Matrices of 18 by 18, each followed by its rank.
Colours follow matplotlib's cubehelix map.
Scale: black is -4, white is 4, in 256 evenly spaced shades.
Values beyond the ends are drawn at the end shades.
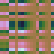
one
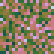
full rank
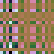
one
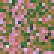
full rank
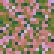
full rank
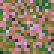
full rank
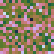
full rank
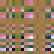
one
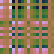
one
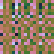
two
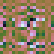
two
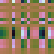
one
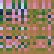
two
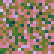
full rank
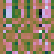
two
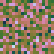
full rank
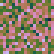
full rank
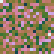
full rank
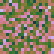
full rank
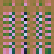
one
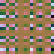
one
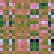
two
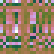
two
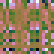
two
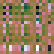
two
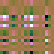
one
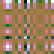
one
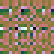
two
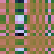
one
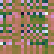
two
